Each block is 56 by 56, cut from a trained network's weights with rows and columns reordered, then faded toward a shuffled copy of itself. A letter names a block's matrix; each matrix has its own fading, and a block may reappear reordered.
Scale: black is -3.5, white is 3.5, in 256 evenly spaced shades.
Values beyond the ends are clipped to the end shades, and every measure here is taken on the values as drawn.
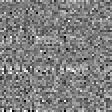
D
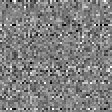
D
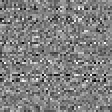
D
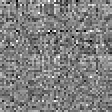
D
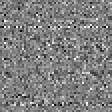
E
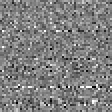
E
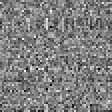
E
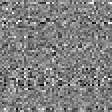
D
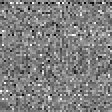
E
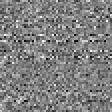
D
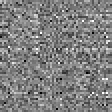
D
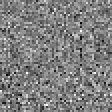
E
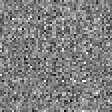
D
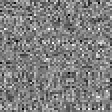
D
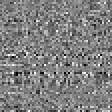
D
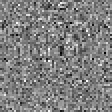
E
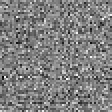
E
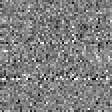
E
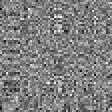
D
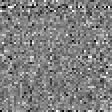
E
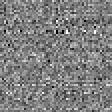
D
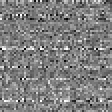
D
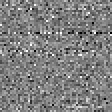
E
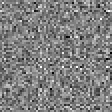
D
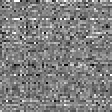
D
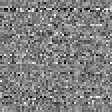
D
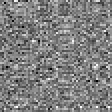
D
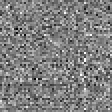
E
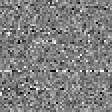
E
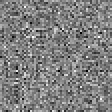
E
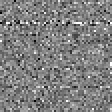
E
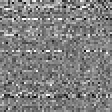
D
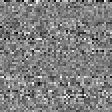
D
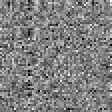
E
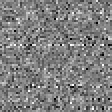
E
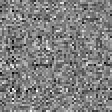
E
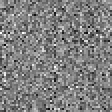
E
